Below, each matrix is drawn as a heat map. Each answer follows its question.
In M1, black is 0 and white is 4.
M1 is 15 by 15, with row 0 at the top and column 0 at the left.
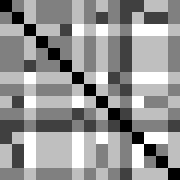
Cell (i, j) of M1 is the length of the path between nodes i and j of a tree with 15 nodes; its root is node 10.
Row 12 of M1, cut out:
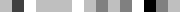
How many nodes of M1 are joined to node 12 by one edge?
1
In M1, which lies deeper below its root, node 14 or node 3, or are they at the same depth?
the same depth
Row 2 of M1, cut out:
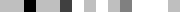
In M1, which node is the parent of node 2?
5
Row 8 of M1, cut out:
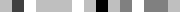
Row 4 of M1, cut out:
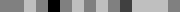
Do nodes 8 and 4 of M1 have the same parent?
no
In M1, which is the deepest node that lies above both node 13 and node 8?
1
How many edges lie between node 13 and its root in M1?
2
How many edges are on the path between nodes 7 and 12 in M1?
3
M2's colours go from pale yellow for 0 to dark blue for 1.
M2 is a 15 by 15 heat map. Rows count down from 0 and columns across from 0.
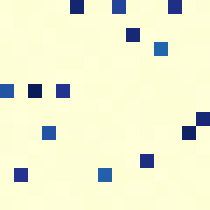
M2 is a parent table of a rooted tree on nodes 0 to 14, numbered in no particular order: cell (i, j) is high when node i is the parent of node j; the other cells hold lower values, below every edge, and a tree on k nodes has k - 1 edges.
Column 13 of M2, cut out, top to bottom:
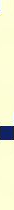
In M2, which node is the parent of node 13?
9
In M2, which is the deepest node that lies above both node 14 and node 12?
0
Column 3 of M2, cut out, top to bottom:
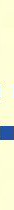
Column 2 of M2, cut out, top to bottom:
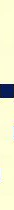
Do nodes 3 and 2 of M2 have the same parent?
no
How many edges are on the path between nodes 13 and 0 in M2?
4
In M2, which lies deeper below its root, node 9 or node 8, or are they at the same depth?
the same depth
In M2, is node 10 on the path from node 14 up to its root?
no
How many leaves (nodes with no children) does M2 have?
7
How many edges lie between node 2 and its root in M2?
1
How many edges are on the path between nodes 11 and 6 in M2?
4
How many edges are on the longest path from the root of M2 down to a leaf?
5
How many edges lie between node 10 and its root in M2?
5
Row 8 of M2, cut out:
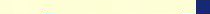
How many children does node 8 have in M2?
1
